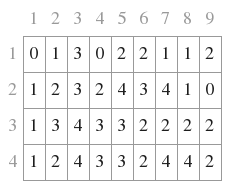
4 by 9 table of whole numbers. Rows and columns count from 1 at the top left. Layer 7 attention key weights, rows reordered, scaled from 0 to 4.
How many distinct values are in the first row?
4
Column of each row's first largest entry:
3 5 3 3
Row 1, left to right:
0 1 3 0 2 2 1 1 2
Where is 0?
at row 1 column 1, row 1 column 4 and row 2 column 9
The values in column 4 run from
0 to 3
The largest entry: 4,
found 6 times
